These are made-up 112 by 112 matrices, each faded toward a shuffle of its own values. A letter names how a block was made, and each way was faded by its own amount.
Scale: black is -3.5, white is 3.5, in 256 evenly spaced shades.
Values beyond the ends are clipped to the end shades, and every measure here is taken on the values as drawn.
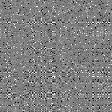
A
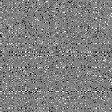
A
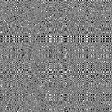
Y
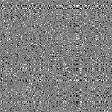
A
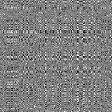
Y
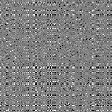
Y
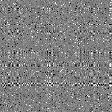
A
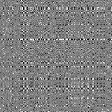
Y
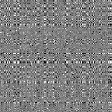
Y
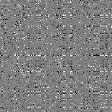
A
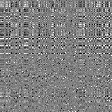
Y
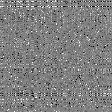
A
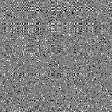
A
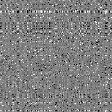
A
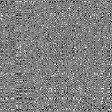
A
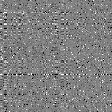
A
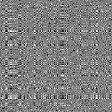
Y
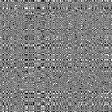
Y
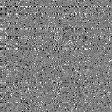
A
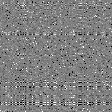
A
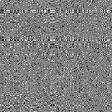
A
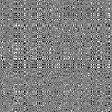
Y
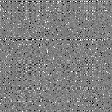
A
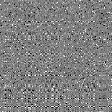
A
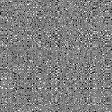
A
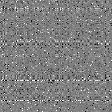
A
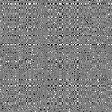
Y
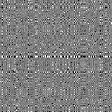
Y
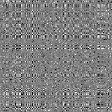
Y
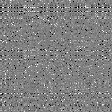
A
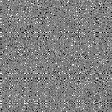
A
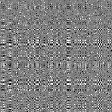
Y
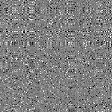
A
